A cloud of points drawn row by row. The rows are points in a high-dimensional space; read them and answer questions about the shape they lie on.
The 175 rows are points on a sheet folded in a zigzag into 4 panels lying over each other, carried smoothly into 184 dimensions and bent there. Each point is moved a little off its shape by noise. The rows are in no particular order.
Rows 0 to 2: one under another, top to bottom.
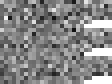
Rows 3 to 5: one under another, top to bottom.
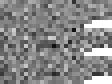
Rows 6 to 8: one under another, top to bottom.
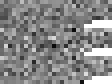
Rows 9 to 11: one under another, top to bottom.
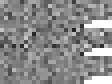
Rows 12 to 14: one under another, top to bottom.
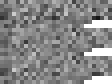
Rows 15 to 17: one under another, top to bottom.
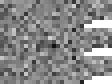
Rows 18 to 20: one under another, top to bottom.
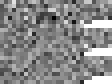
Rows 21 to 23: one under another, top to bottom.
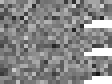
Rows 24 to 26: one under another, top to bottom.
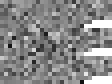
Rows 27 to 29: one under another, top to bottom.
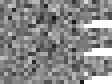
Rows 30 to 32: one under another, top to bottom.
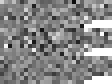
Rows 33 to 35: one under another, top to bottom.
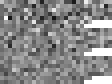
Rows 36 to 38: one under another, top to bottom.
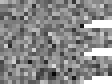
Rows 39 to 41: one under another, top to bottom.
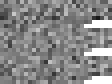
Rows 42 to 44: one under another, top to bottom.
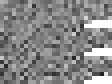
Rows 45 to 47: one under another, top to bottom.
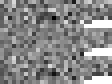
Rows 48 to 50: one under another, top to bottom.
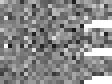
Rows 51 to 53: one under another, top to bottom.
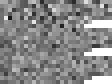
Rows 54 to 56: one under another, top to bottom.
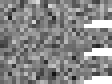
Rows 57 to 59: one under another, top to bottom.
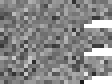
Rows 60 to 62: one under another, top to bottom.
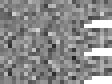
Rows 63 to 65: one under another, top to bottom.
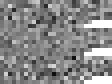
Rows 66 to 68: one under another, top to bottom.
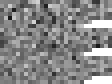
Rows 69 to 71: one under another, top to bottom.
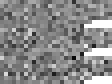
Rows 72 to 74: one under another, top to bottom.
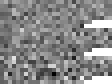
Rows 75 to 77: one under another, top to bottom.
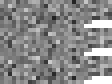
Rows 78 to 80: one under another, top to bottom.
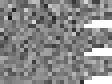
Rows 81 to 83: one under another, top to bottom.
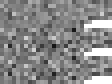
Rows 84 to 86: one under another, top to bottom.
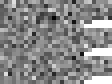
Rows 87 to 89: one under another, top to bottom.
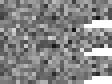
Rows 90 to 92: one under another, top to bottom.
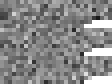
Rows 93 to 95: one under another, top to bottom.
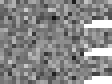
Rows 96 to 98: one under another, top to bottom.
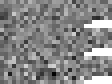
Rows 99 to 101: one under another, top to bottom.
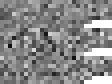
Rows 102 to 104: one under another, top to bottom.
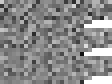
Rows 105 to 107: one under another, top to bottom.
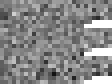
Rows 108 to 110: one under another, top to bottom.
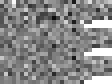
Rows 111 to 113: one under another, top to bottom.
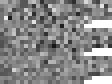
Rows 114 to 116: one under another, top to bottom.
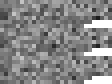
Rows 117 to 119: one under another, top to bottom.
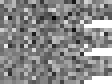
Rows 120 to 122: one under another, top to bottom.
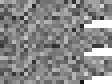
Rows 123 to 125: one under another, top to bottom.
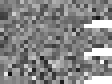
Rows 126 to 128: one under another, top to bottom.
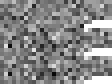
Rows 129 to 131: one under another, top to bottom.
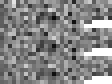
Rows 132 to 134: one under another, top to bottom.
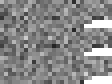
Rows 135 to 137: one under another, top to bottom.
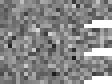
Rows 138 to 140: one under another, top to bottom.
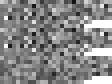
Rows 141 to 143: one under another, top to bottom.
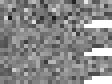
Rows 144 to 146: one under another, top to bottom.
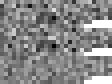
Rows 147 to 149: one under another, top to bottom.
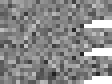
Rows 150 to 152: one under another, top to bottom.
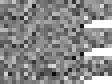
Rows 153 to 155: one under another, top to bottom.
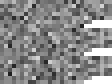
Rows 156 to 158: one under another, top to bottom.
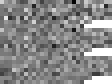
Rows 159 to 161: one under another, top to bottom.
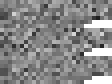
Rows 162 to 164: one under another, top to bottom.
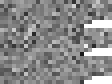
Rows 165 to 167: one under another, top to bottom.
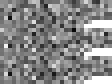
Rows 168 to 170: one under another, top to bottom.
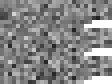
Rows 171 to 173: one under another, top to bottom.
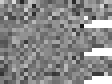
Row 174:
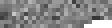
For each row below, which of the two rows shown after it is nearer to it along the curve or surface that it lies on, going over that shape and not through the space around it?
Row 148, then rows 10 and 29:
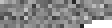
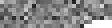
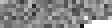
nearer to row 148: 29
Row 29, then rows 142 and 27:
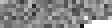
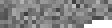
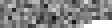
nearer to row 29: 142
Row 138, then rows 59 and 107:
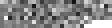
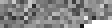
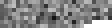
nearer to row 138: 59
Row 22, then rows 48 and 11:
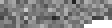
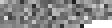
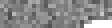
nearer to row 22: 48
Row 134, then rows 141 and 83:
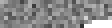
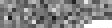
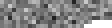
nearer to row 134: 83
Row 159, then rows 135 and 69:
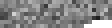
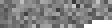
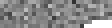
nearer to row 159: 69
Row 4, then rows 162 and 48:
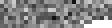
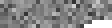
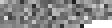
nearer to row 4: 48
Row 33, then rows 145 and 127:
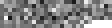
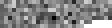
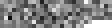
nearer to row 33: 127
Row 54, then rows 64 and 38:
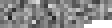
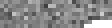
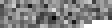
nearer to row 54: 64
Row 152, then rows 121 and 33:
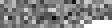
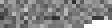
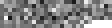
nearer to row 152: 33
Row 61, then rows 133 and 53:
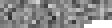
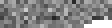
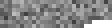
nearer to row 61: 53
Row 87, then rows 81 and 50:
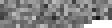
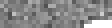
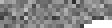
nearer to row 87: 81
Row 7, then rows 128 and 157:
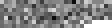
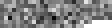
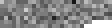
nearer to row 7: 128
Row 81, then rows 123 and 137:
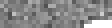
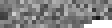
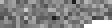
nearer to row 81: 123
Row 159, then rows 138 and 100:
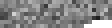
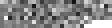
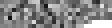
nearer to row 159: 100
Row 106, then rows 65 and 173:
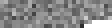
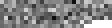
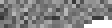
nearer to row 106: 173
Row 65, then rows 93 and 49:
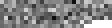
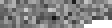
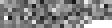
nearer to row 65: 49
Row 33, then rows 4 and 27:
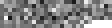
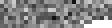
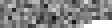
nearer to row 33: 4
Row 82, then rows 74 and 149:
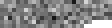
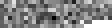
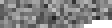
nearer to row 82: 74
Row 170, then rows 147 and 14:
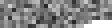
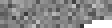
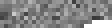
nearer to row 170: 14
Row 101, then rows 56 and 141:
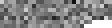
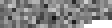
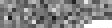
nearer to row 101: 141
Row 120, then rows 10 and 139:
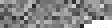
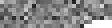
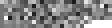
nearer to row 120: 10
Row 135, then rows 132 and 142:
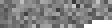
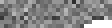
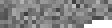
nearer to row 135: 142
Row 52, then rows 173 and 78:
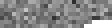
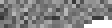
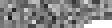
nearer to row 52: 78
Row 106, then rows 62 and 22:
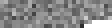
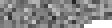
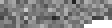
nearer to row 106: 62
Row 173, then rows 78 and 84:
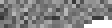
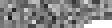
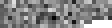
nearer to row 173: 84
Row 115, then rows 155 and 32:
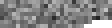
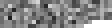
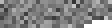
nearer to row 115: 155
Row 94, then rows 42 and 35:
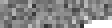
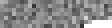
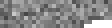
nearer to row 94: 42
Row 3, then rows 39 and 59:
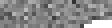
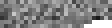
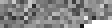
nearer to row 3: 39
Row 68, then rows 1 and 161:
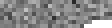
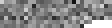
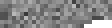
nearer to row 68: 161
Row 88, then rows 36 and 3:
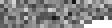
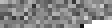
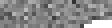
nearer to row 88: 36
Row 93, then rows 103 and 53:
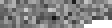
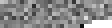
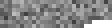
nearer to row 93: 103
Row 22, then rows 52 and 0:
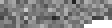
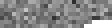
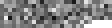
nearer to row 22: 0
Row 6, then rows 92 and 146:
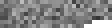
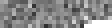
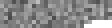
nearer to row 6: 92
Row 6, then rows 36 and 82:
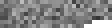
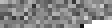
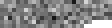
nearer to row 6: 36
